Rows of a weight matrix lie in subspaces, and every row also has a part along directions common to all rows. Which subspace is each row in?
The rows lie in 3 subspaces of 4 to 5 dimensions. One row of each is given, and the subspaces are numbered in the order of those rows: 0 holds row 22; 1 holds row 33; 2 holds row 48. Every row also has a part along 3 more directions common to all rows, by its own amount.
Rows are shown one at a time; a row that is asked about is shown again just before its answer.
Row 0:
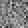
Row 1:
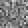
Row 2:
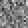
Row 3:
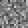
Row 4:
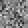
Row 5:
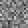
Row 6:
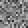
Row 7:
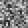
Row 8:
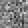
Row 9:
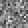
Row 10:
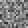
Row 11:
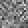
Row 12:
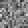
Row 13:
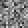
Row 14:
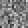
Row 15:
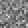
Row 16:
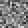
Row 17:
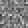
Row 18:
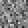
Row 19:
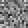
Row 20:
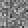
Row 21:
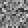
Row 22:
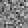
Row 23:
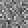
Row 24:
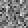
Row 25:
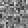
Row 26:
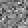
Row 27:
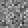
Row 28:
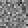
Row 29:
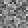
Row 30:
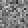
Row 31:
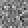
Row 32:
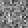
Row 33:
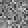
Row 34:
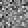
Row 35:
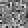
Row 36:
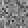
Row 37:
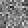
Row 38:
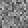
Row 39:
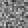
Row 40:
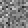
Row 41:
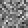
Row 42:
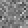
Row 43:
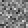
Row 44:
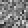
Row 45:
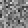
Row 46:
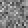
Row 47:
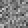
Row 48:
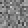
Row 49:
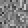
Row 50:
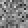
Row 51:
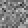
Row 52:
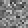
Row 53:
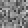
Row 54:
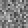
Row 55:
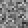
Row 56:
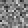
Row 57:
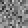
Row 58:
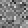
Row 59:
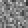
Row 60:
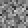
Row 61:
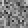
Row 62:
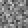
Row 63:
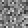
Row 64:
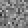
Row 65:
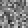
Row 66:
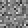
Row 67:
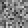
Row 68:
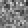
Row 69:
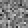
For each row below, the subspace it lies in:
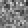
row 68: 0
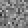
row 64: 0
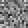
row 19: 2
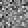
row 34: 2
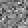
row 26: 1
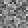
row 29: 1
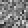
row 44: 2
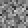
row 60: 1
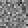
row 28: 2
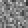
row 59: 0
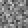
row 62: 0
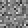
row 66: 2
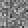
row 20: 0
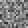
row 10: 2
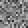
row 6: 2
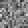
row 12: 2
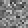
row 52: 1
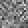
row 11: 1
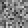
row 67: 0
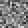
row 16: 0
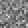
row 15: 2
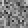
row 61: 2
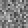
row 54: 0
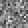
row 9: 0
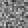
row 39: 0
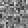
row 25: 2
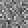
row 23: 1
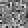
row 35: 0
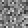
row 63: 2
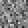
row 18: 0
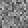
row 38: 1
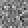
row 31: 1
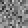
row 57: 0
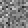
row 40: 2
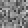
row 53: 0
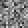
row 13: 0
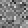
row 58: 1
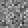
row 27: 0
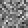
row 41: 1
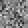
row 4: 0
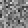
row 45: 2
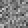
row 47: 2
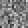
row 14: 0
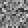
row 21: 1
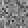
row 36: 2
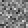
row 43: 2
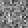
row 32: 0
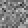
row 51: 1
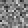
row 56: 2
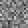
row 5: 1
